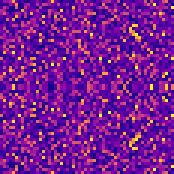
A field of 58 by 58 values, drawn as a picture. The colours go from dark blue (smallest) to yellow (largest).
Histogram: skewed, a long tail of high values. Odd rows or columns: none. Slope: none. Stripes: none. Mirror symmetry: top to bottom. Grain: fine. Seam: none.
